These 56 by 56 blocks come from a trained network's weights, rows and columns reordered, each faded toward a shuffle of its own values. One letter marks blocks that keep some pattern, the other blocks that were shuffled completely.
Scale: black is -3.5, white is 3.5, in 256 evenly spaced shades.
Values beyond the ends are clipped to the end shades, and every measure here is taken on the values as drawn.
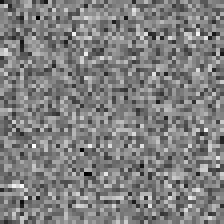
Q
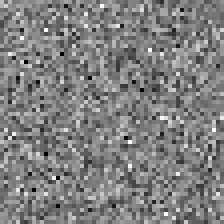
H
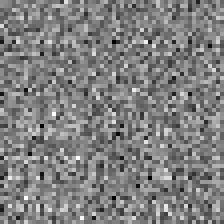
Q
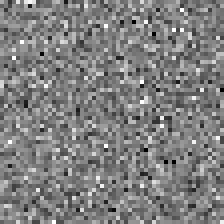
H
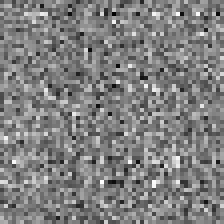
Q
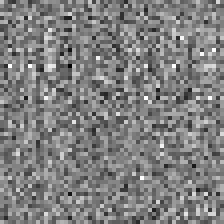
Q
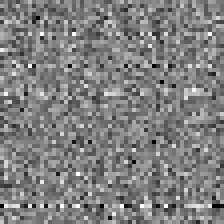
Q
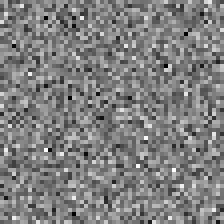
H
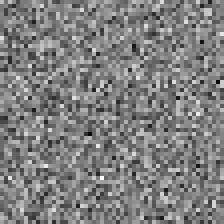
H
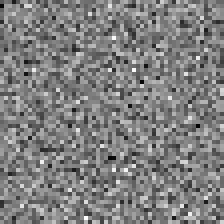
H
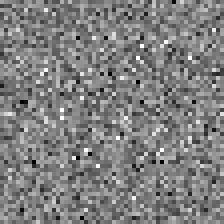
H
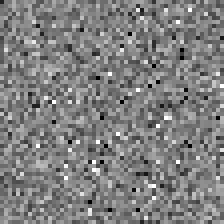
H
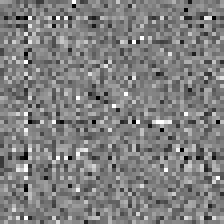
Q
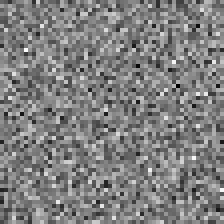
H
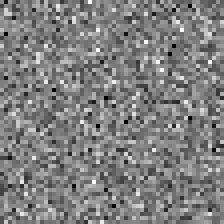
H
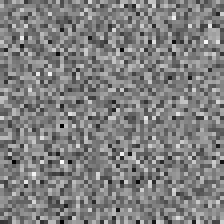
Q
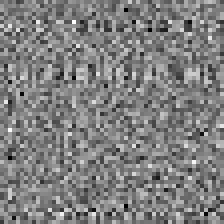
Q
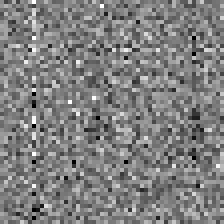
Q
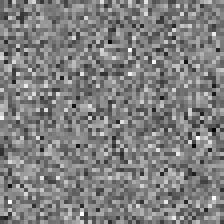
H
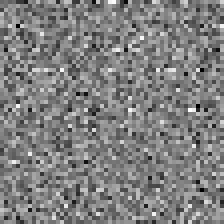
Q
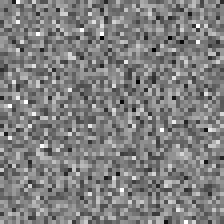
H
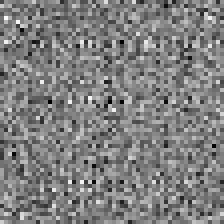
Q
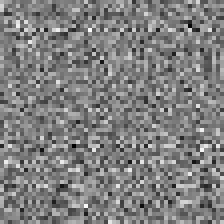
Q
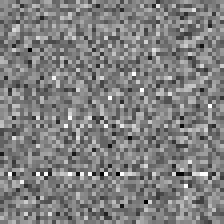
Q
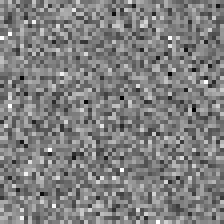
H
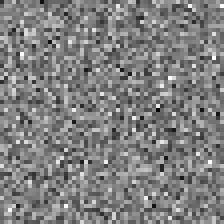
H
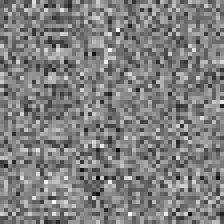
Q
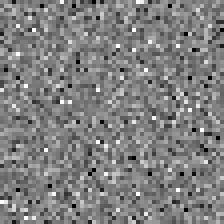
H
